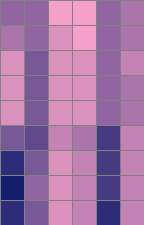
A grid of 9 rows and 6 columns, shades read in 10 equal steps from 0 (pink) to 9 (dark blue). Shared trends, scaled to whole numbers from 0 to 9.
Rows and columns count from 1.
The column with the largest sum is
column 5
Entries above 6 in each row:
0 0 0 0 0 1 2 2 2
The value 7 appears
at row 6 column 5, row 7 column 5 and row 8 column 5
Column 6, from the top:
3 3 2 3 3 2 2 2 2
